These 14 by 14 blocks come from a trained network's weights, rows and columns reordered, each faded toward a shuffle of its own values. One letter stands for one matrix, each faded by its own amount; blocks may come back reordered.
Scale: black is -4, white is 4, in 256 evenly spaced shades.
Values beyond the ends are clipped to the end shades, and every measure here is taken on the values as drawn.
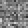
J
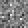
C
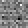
J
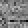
J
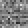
J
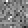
C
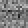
J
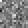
C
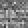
J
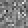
C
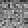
J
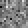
C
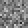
C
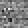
J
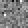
C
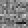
J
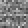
J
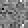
C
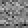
J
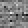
J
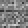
J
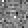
C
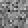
J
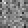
C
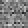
J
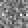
C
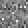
C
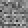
J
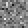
C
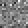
C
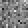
C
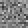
J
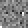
C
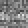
J
